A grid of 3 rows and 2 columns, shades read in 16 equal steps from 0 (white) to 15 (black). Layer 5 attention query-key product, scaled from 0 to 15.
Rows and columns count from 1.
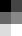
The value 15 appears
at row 1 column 1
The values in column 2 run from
0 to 11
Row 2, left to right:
9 7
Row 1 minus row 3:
13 11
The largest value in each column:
15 11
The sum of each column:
26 18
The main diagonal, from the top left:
15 7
